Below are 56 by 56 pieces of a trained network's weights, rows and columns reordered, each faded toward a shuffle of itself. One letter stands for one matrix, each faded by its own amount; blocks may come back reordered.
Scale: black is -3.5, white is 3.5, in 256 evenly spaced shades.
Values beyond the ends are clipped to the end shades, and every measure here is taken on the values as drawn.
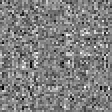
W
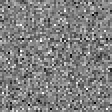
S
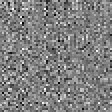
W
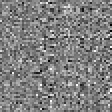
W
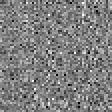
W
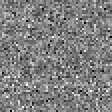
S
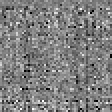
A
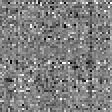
A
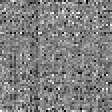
A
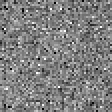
S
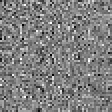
W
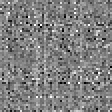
A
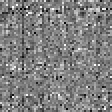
A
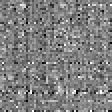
A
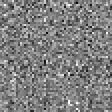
W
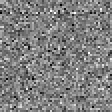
S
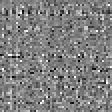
A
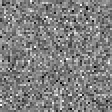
S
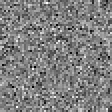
S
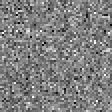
S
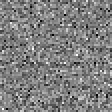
S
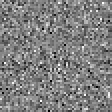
S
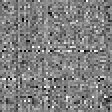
A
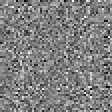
W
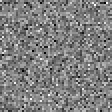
S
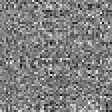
W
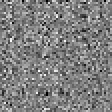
W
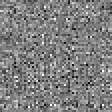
W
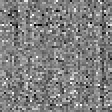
A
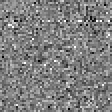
S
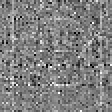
A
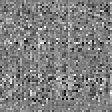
A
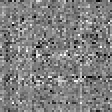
A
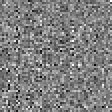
W
